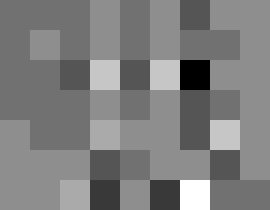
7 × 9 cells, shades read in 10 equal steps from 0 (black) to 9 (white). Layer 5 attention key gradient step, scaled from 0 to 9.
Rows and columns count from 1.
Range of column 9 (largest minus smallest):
1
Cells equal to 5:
26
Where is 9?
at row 7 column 7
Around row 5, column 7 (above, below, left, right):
3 5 5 7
